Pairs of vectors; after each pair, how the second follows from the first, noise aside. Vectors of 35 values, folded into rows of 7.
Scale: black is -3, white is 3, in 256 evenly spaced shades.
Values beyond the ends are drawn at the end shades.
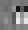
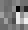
copied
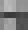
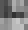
reversed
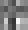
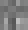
shrunk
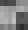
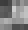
reversed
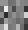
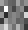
copied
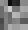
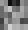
copied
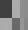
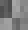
shrunk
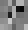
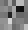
copied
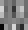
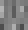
shrunk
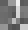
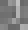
shrunk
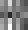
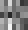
copied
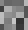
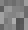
shrunk
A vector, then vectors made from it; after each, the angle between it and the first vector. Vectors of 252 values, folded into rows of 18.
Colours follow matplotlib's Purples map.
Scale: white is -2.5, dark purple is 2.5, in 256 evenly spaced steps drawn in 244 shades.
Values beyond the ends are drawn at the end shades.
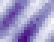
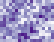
partly aligned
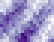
nearly parallel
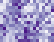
partly aligned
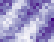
nearly opposite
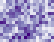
partly aligned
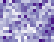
partly opposed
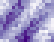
nearly parallel
